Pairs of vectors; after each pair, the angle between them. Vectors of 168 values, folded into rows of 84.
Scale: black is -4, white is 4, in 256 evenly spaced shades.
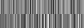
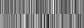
nearly opposite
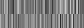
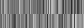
orthogonal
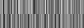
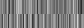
orthogonal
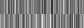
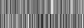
partly opposed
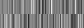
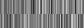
nearly opposite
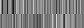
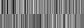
nearly parallel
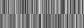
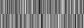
nearly opposite
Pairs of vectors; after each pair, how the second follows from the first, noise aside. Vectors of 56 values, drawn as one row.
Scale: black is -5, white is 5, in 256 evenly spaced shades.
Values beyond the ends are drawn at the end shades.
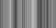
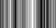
scaled up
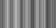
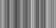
negated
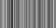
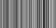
reversed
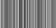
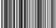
scaled up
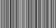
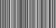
negated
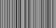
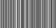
negated
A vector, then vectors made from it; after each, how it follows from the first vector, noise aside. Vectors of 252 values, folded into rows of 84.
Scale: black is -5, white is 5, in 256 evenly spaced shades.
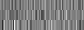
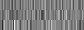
copied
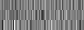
copied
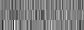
copied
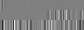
partly zeroed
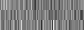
wrapped around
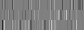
partly zeroed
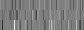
partly zeroed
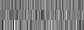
copied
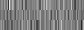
wrapped around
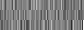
wrapped around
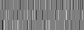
partly zeroed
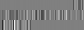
partly zeroed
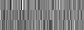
wrapped around
